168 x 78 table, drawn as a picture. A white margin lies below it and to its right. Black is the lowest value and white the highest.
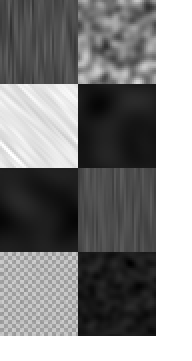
The table splits into 4 rows of 2 panels. Panel 1,1: low, streaked downward, faint in contrast. Panel 1,2: middling, blotchy, strong in contrast. Panel 2,1: very high, slanting down to the right, faint in contrast. Panel 2,2: very low, smooth, faint in contrast. Panel 3,1: very low, smooth, faint in contrast. Panel 3,2: low, streaked downward, faint in contrast. Panel 4,1: high, checkered. Panel 4,2: very low, blotchy, faint in contrast.
